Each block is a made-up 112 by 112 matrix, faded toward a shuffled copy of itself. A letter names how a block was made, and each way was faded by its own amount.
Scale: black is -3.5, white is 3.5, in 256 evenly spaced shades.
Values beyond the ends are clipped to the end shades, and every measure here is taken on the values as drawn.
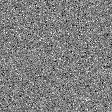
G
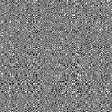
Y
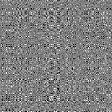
Y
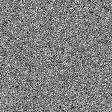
G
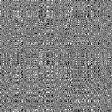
Y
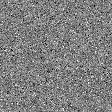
G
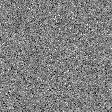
G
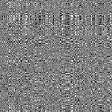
Y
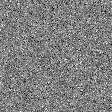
G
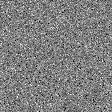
G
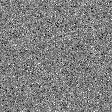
G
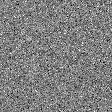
G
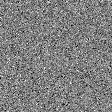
G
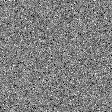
G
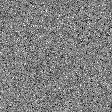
G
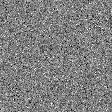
G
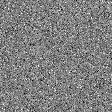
G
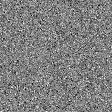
G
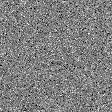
G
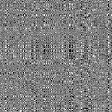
Y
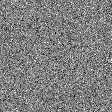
G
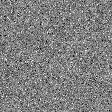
G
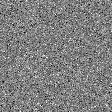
G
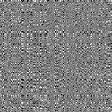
Y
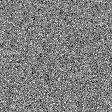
G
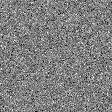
G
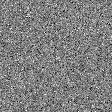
G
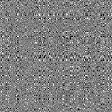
Y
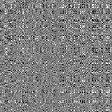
Y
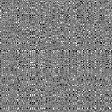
Y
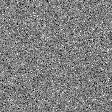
G
